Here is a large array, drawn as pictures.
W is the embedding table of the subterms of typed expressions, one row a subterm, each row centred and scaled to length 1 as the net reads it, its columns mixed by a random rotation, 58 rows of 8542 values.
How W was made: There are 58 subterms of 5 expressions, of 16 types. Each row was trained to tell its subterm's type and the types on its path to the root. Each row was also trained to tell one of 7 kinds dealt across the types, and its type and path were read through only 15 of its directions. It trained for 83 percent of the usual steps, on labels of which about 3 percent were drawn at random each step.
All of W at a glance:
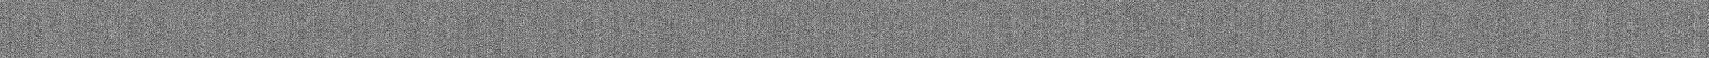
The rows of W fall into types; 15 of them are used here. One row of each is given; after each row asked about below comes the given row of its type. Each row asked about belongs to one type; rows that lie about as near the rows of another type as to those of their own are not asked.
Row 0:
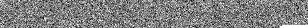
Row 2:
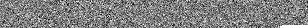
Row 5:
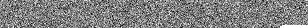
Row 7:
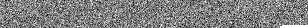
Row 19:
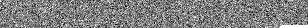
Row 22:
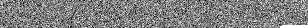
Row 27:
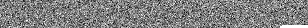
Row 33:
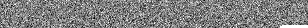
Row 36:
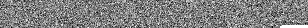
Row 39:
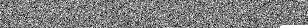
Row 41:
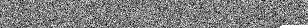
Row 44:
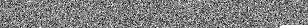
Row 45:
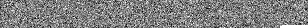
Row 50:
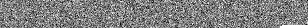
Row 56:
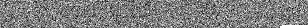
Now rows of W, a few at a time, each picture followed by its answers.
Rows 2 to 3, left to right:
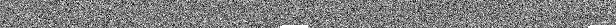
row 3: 56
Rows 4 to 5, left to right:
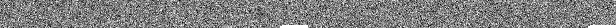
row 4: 45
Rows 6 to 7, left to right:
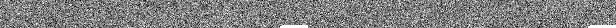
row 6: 2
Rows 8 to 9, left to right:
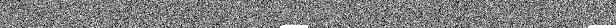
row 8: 5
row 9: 44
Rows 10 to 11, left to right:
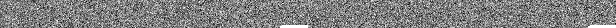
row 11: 0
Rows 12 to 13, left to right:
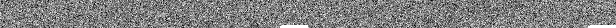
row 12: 44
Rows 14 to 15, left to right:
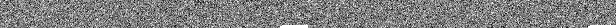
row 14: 39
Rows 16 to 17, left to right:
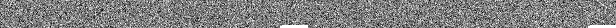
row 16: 33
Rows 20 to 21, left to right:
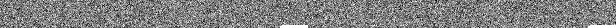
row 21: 45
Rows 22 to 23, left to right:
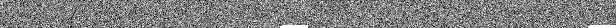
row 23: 27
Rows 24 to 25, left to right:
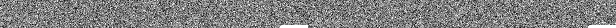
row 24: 27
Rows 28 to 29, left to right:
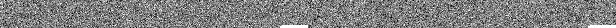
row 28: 22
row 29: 19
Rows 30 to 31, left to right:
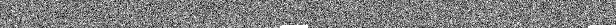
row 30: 45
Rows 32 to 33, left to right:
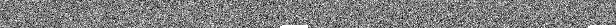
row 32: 39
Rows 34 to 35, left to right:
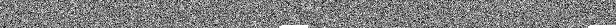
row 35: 36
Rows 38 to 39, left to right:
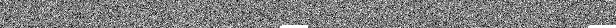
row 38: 19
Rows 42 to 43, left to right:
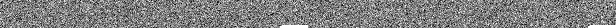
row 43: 5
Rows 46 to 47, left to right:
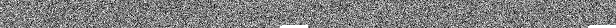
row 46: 56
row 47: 27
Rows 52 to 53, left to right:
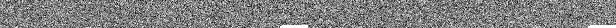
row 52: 36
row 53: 56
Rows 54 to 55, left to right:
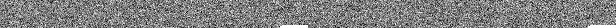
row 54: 7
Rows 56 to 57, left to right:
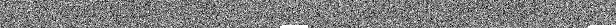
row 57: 33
